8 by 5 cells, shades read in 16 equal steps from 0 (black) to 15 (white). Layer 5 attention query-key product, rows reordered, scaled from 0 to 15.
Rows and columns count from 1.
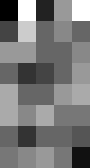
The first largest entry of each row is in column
2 2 1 5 1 1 1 3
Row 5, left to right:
10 6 6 9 10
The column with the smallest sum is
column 3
